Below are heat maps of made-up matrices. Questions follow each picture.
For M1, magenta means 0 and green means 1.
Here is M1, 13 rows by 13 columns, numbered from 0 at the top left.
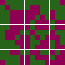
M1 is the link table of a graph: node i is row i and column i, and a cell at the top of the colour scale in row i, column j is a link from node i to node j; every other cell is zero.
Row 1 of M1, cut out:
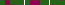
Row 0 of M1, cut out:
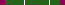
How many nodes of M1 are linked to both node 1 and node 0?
8
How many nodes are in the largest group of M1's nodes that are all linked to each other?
4
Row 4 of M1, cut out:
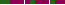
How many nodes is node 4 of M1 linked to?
4
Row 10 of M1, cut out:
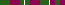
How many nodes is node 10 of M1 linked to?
7
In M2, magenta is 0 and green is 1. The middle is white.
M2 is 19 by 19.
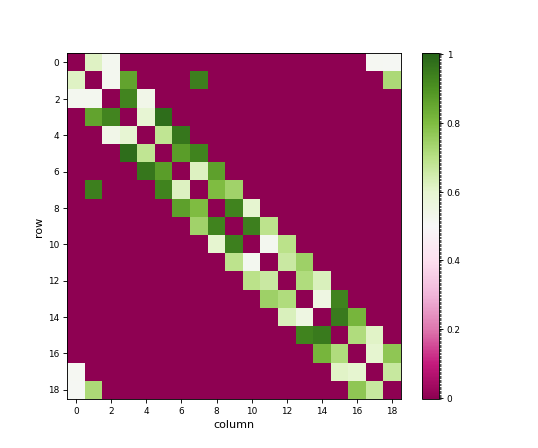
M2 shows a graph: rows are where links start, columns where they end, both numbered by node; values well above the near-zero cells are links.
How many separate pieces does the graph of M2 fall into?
1
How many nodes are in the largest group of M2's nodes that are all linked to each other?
3
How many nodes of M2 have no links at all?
0
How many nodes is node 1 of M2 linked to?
5
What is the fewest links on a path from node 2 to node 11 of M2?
4
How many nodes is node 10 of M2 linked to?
4
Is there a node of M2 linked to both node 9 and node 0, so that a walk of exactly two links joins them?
no
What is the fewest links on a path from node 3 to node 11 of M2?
4
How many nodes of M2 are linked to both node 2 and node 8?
0
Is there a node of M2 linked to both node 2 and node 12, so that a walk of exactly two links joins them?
no
